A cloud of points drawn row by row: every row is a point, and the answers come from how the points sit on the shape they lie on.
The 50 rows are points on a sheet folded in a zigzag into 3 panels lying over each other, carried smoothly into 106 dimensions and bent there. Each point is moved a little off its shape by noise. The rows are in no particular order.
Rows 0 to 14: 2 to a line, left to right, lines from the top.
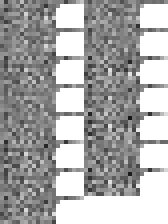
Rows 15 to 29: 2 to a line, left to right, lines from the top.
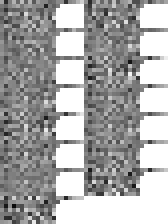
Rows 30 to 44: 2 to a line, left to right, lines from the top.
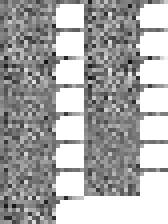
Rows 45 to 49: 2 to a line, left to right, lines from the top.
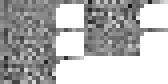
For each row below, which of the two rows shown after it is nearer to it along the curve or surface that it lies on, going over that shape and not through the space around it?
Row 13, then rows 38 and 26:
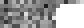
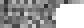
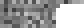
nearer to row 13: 38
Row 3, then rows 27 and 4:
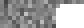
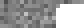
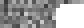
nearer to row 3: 4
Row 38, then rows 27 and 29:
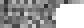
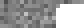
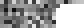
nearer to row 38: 29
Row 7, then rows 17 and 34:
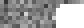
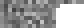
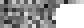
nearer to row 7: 34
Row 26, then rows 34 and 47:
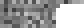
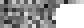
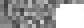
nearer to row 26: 34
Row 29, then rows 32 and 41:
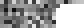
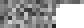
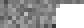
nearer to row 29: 41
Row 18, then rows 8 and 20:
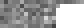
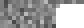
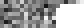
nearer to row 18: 20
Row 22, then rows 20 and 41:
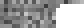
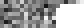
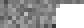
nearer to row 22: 20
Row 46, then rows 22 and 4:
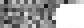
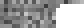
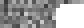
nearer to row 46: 4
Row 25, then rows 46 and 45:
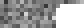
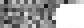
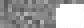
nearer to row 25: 46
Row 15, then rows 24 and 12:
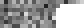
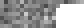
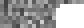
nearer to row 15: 12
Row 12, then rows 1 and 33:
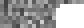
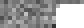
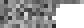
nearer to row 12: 1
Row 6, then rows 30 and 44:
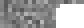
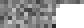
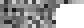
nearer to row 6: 44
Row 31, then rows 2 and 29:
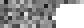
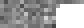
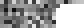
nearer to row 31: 29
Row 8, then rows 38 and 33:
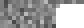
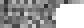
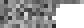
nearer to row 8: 38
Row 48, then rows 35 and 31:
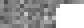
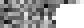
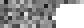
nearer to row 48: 35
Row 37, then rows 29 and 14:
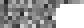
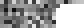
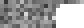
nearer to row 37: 14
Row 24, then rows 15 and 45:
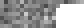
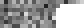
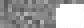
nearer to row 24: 45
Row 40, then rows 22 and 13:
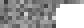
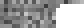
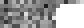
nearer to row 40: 13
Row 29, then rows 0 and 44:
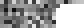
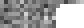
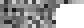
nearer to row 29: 44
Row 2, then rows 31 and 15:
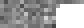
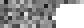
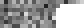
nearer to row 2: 15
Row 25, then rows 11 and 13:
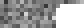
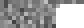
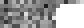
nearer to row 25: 13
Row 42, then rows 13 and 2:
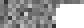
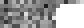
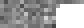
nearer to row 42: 13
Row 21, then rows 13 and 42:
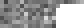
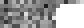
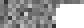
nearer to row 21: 13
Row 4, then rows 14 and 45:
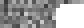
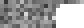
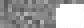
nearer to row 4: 14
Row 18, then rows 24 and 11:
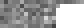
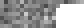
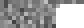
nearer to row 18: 24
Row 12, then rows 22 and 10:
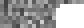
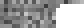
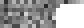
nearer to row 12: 10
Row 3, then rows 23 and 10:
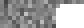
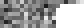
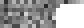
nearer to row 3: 10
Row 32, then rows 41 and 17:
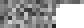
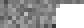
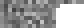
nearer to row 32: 41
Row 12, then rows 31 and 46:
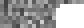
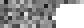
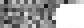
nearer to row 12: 46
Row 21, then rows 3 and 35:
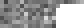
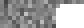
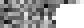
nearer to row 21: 35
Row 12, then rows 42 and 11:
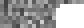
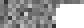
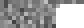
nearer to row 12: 11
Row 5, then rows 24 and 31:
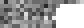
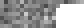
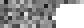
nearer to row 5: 24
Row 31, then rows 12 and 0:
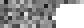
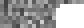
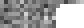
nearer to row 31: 12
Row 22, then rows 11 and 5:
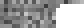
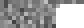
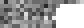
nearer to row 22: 5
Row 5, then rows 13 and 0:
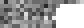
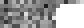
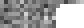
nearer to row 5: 13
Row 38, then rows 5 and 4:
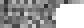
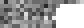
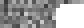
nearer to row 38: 4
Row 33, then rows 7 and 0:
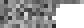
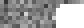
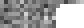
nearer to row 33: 7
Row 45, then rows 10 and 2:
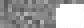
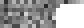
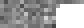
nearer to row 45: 2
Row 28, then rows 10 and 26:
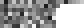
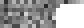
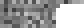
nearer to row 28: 10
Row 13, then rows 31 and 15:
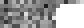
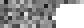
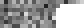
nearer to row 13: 15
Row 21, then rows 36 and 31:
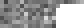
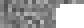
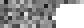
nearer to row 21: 36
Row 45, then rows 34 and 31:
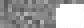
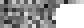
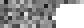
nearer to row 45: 34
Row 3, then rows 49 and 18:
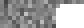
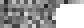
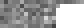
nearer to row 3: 49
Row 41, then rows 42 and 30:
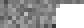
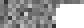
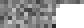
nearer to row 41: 30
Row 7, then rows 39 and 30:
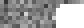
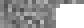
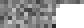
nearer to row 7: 30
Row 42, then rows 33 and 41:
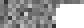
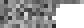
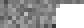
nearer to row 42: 33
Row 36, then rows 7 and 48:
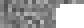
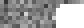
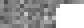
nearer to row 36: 48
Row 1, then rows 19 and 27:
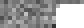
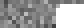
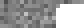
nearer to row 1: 19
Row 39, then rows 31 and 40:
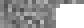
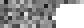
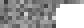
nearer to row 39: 40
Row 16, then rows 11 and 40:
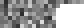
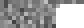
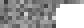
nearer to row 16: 11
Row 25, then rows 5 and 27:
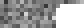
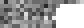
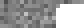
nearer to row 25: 5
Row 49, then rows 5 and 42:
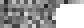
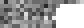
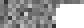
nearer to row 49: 5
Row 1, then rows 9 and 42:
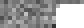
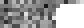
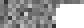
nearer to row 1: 42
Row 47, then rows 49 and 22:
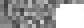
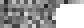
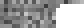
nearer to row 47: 49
